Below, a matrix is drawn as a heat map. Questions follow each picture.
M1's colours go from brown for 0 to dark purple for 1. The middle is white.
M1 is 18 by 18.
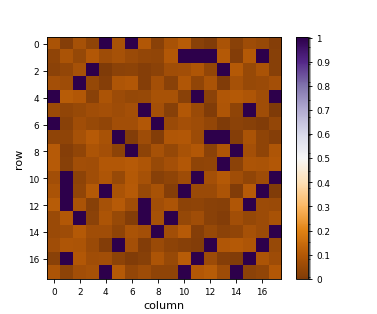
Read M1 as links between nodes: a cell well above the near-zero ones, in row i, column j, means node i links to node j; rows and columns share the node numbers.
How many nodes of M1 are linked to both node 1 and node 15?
2
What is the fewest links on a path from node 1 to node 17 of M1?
2
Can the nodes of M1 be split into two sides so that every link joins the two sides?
no
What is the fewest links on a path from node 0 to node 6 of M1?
1
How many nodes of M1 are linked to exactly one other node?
2
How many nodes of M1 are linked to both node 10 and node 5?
0
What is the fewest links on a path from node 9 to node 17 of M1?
6
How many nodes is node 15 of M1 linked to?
3
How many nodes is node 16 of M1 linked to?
3
